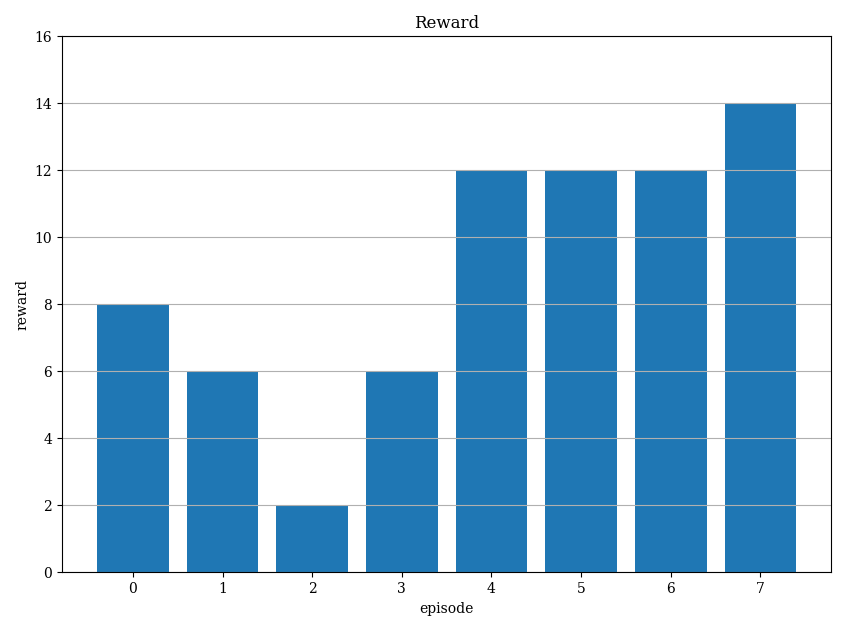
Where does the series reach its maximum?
7
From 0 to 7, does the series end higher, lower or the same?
higher
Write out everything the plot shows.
Title: Reward
x-axis: episode, ticks 0 1 2 3 4 5 6 7
y-axis: reward, ticks 0 2 4 6 8 10 12 14 16
Values:
8 6 2 6 12 12 12 14
